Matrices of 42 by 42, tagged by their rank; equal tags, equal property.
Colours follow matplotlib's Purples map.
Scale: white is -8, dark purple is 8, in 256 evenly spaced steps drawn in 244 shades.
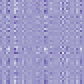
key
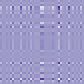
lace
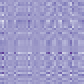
key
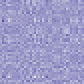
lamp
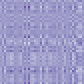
key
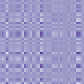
lace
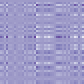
lace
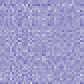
lamp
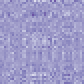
lamp
